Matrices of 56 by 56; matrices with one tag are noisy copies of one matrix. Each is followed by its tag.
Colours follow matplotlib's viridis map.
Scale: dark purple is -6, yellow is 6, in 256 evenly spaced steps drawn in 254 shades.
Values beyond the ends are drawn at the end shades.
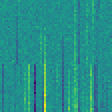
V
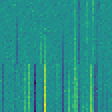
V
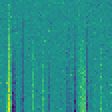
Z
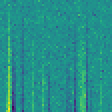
Z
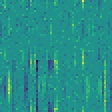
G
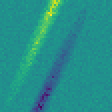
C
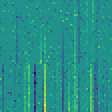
V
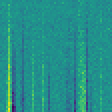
Z
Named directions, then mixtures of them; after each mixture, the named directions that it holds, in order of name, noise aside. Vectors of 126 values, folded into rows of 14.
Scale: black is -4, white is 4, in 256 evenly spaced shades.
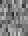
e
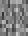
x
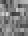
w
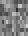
w, x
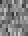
e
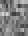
w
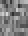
w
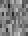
e, x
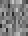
e, x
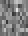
w, x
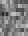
w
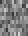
e
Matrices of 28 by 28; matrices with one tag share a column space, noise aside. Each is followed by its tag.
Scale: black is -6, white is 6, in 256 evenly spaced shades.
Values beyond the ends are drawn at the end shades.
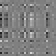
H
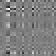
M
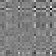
M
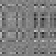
H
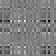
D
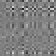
M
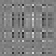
H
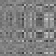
H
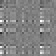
D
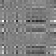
D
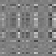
H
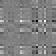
D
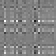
D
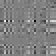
D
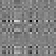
D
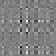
D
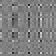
H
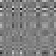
M
